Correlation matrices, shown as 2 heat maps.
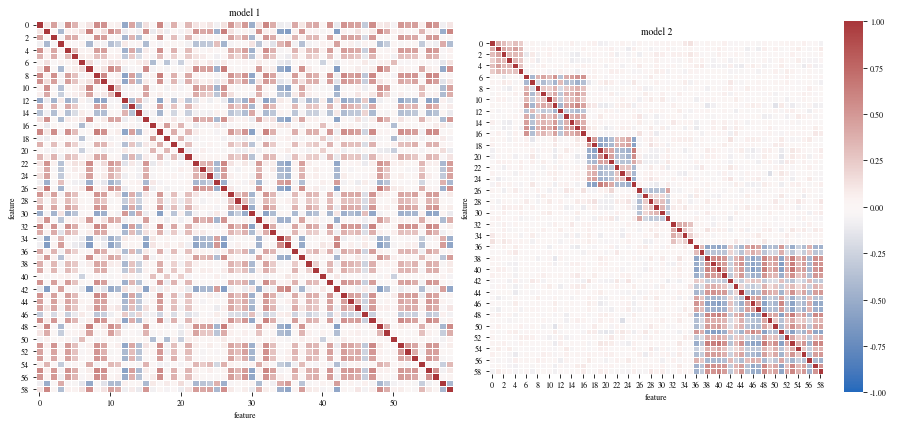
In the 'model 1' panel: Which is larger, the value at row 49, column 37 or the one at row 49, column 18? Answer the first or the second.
the first
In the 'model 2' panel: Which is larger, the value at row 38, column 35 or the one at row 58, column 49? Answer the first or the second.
the second
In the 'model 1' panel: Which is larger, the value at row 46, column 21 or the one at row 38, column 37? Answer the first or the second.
the second
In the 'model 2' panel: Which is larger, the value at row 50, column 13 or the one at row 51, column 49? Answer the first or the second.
the first
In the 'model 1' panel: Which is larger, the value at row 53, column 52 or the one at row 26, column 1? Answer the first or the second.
the second
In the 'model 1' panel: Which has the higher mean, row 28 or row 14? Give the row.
28
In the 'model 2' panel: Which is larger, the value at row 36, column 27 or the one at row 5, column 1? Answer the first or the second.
the second
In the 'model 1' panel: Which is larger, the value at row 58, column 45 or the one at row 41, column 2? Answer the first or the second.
the second
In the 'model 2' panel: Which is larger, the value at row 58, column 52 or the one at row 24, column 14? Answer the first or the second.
the first
